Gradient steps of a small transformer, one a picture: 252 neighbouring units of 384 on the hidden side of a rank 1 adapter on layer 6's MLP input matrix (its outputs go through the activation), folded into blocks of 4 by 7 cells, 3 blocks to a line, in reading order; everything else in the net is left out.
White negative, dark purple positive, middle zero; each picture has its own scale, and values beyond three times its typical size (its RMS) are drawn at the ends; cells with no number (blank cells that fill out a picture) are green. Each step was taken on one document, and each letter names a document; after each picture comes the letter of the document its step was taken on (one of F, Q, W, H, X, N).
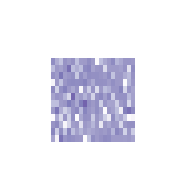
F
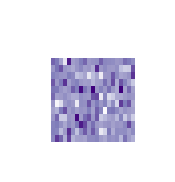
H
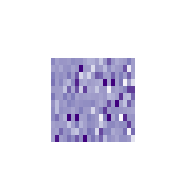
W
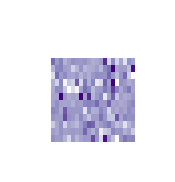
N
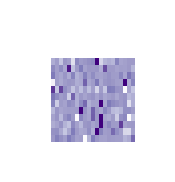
F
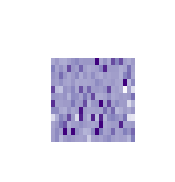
F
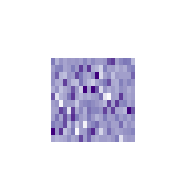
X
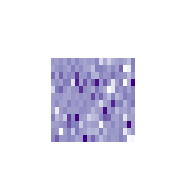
W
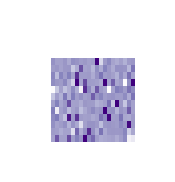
W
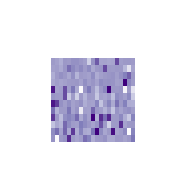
F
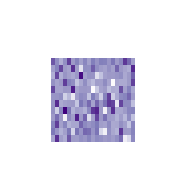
H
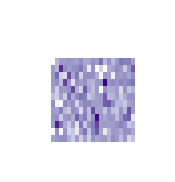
X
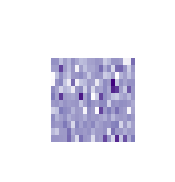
N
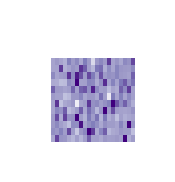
H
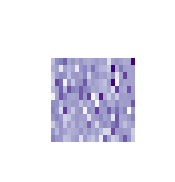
N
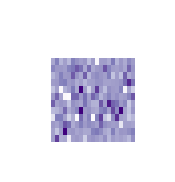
F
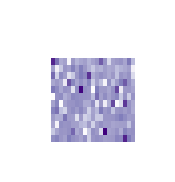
H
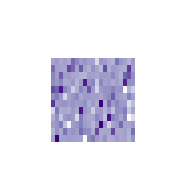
F
